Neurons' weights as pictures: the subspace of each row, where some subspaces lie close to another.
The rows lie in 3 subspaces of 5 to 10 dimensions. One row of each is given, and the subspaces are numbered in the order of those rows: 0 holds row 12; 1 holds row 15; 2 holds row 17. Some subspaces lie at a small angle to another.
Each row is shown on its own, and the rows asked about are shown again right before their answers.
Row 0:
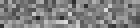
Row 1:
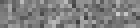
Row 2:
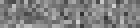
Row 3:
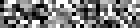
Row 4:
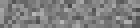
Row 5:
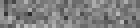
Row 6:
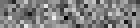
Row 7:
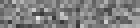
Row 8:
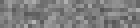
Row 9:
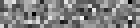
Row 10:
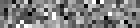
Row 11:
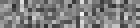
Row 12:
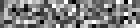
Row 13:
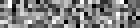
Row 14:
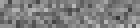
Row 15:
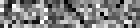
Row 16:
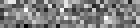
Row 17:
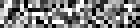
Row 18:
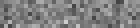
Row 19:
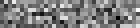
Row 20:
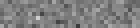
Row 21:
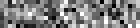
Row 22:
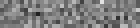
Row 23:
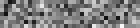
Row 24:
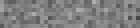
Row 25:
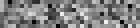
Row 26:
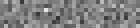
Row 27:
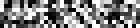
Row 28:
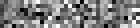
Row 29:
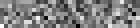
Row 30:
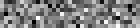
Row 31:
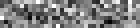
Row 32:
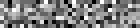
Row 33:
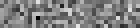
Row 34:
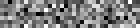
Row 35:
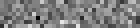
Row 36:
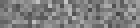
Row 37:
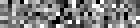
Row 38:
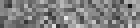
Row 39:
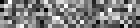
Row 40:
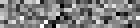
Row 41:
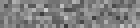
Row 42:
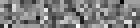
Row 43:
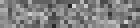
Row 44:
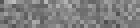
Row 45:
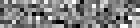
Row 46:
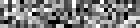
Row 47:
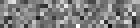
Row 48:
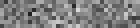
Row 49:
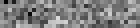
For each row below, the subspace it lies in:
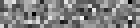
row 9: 0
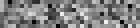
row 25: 2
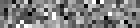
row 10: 1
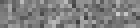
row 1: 0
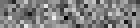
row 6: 1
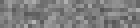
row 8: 0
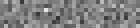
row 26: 0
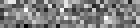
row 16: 0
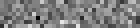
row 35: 0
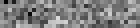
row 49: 0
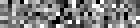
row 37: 0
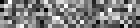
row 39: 0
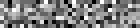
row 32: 0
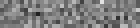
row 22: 0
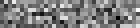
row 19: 0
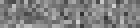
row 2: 0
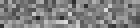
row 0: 0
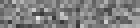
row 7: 0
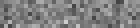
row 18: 1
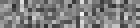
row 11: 0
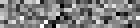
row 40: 0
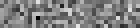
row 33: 0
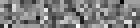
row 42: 1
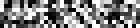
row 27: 2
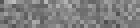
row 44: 1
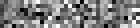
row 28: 0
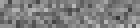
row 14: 2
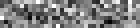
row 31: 0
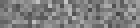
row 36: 0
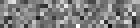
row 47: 1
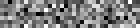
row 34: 0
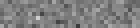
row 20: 1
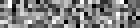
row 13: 0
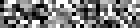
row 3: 1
